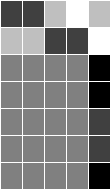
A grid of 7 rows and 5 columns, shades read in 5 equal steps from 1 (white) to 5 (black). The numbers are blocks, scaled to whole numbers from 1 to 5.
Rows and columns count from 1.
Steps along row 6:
same same same up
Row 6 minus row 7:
0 0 0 0 -1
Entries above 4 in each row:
0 0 1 1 0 0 1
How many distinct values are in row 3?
2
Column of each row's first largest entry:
1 3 5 5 5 5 5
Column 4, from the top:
1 4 3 3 3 3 3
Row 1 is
4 4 2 1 2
